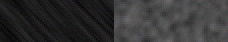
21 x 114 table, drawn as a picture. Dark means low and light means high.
The table splits into one row of 2 panels. Panel 1,1: very low, slanting down to the right, faint in contrast. Panel 1,2: low, blotchy, faint in contrast.
